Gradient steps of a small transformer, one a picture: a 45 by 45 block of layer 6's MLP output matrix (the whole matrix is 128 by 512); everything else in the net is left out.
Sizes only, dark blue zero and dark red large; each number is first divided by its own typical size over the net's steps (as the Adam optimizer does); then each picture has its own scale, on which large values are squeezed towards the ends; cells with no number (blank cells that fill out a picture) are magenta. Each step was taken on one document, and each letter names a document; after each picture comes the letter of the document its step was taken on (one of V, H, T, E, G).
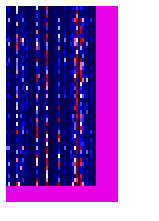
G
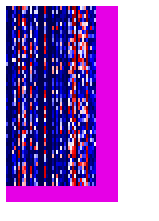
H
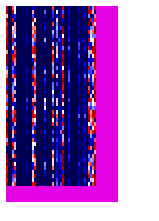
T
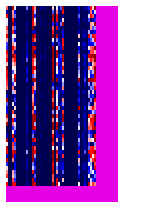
T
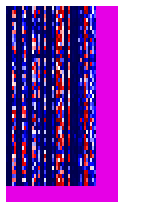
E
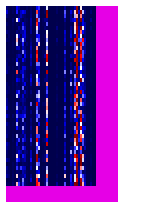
G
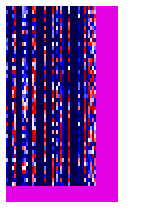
E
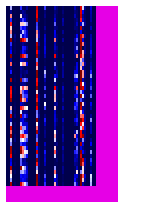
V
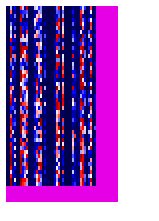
V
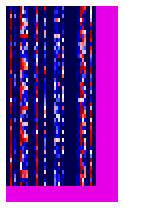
V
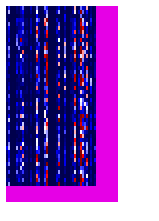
G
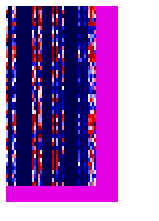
T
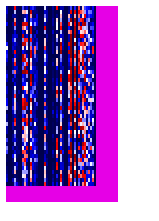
H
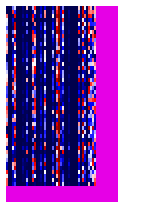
T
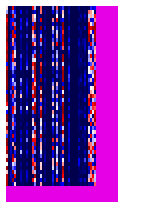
T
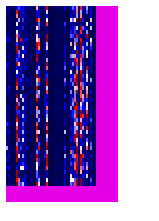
G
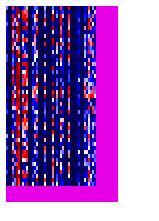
E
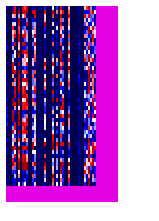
E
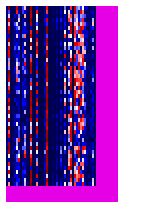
H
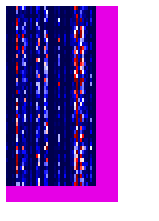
G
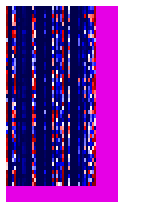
T
